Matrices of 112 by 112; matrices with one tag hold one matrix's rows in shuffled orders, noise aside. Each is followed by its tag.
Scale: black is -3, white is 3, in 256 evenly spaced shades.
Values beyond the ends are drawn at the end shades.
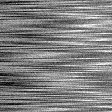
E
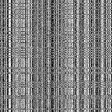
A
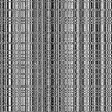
A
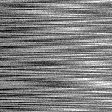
E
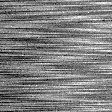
E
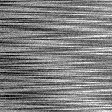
E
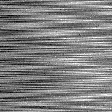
E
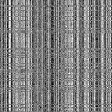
A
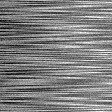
E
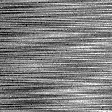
E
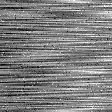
E
